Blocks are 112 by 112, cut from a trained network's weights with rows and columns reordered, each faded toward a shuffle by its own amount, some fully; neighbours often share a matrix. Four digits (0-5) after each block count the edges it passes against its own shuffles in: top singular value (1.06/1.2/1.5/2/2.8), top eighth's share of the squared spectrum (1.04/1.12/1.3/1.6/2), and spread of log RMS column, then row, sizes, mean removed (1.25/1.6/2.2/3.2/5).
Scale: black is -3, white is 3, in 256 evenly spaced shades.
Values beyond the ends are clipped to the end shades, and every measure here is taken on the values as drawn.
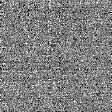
2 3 3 1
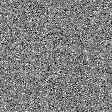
0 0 0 0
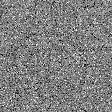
1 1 0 0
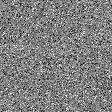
0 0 0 0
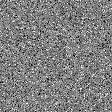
0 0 0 0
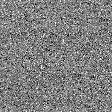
1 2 1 0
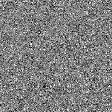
3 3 2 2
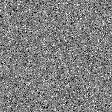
2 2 0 0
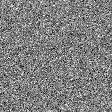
0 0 0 0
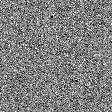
0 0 0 0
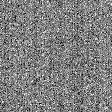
2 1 0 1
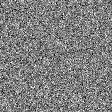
1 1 0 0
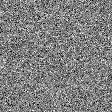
1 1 0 0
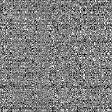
3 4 4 1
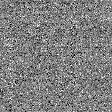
1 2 1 0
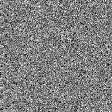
3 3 1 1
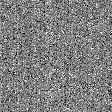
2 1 0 0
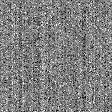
3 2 1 2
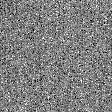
1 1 0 0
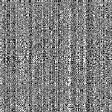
4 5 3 4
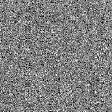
3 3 2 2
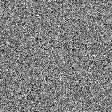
2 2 0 0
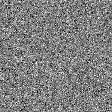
2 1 0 0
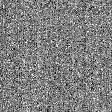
2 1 0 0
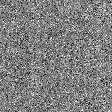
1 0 0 0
